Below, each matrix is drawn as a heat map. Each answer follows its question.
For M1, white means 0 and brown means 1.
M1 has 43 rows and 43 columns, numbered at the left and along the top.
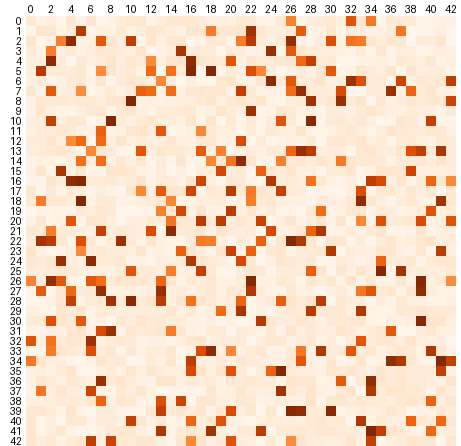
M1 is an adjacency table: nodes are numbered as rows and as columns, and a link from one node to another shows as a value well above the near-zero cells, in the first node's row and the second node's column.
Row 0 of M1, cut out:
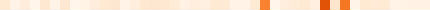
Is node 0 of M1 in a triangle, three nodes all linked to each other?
no
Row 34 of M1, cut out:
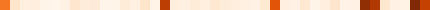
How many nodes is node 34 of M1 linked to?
7
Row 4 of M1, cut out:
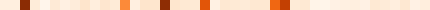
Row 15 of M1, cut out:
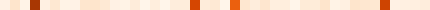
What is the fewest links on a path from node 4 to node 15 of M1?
3
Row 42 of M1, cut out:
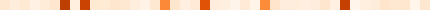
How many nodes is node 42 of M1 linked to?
6
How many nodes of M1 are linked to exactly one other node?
1
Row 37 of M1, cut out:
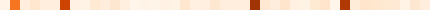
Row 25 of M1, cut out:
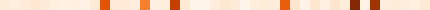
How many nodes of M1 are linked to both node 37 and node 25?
0
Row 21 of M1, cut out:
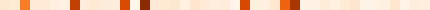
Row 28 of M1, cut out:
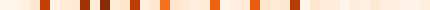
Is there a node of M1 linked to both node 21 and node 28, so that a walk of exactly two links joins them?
yes
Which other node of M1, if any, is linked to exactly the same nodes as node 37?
none
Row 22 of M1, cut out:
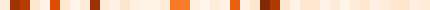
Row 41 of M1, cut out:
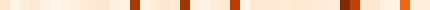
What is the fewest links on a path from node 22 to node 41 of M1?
2
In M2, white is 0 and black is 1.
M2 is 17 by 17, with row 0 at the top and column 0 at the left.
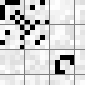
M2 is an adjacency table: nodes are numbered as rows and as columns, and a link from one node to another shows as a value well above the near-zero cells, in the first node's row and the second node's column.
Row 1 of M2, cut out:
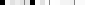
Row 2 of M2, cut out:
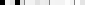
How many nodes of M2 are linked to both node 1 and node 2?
1
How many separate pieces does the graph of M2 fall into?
5
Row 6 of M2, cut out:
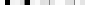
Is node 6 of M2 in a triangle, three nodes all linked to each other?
no
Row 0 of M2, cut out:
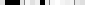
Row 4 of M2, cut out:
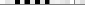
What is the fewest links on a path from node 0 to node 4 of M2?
2
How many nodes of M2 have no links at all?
3
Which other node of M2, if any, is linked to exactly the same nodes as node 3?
none
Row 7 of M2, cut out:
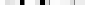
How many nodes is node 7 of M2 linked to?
2
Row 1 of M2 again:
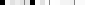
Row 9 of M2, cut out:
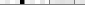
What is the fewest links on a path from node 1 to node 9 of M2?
4
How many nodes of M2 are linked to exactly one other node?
2
